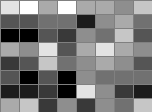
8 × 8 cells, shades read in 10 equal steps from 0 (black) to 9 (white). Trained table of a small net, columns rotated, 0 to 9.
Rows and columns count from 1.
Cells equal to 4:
9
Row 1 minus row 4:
2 4 -2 6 0 -2 -1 2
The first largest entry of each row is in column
2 7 7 3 3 5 5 2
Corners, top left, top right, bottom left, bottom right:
8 7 6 7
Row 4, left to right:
6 5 8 3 6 8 6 5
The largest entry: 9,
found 2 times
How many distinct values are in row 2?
5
